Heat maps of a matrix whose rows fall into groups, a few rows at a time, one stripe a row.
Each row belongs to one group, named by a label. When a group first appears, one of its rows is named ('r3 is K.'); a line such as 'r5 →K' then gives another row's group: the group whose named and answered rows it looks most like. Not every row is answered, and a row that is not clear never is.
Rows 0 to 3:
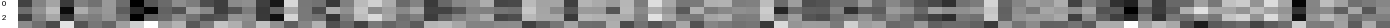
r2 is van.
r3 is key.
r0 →van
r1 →van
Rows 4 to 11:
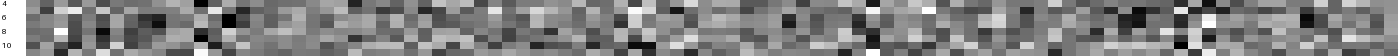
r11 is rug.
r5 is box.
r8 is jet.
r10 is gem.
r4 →jet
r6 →van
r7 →van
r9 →jet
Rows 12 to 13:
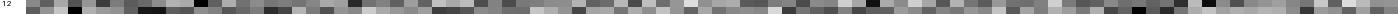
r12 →jet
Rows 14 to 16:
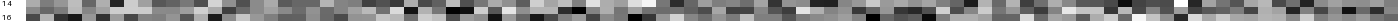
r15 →rug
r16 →gem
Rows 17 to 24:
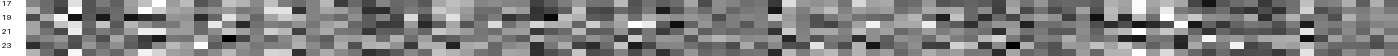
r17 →key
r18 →key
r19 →jet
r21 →key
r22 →van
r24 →key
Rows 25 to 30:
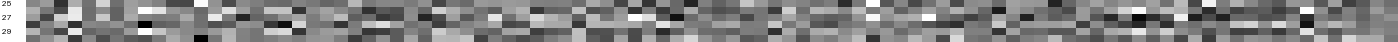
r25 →rug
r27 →box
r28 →van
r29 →key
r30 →jet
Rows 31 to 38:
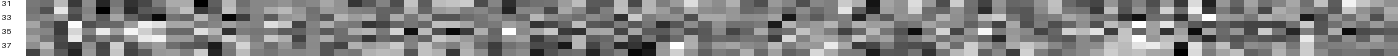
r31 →jet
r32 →jet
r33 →van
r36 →key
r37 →gem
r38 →gem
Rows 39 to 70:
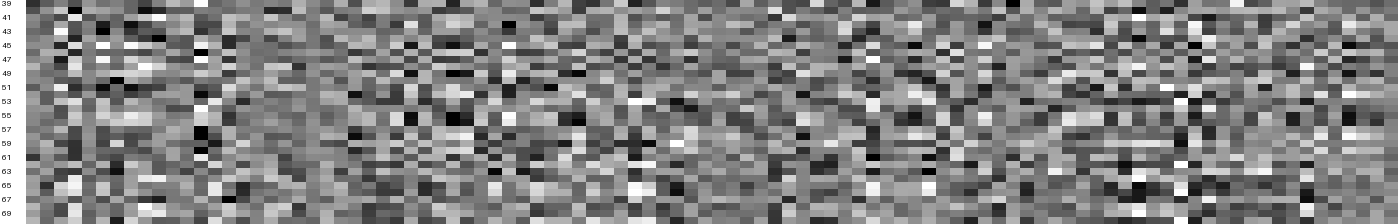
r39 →gem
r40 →van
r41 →key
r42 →jet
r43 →jet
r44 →van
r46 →jet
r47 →rug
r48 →key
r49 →rug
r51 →jet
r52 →jet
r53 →box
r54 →rug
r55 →rug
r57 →jet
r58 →jet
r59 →gem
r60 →jet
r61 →gem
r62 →box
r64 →key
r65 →box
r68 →key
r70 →box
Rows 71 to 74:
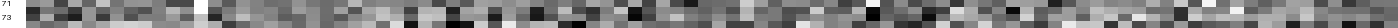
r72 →gem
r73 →gem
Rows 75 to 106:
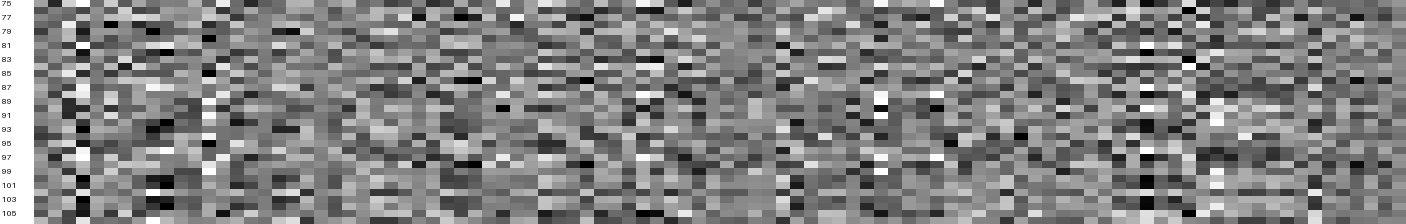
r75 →box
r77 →rug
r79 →van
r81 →key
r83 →gem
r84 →box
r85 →jet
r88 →box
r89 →rug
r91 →rug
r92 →van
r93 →van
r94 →gem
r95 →jet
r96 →key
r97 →box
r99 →rug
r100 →van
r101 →van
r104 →van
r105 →gem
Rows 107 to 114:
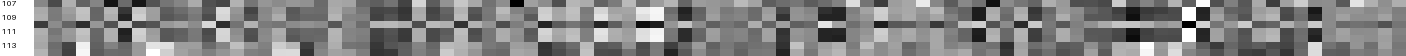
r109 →box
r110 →gem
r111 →box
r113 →key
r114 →key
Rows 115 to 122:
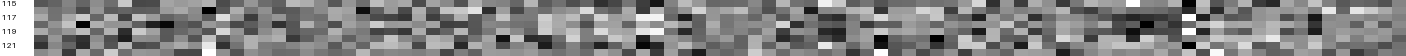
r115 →gem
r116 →jet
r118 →van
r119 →box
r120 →gem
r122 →rug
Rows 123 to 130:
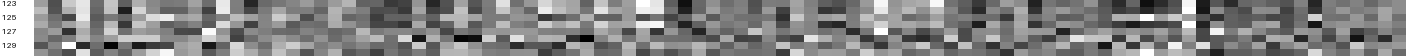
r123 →box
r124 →box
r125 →key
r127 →rug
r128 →rug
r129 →jet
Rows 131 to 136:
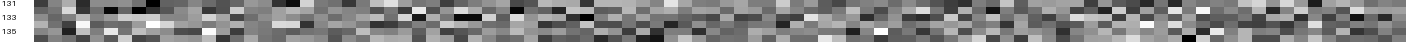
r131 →van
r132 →jet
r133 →rug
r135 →rug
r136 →gem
